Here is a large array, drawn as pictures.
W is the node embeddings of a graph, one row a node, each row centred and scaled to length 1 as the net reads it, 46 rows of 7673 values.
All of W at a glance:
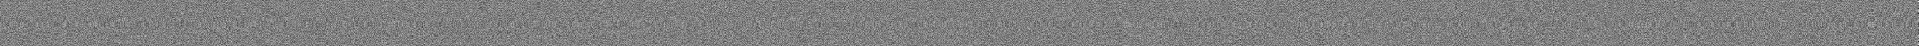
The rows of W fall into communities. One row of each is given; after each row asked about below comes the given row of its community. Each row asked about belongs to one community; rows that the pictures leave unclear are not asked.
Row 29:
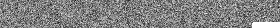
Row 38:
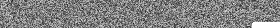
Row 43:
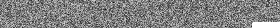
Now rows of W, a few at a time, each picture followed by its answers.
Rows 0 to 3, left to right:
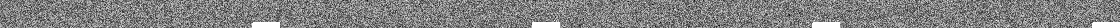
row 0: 29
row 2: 43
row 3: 38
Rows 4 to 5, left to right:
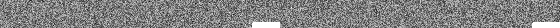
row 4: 43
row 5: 29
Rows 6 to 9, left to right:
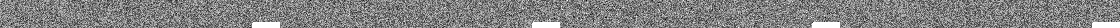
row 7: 43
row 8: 38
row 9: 43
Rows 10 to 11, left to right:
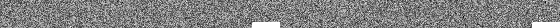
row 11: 43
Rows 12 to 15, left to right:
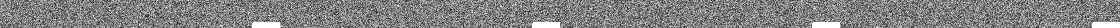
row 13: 29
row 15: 38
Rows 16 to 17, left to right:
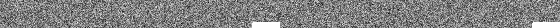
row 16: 29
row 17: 43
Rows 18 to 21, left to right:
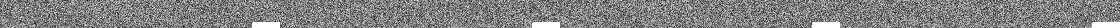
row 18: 29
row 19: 43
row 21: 29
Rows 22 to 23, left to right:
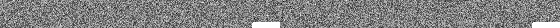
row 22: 38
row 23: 38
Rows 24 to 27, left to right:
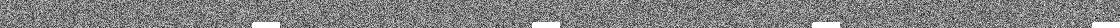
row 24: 38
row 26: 38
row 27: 38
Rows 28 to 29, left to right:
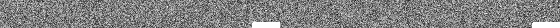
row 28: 43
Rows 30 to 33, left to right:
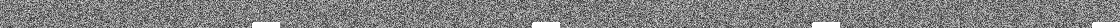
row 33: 38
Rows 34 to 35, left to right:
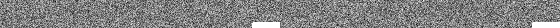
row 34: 38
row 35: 43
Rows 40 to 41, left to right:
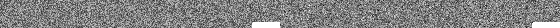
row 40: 29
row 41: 38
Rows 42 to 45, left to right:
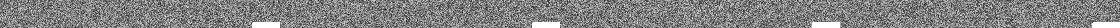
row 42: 29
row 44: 29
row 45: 38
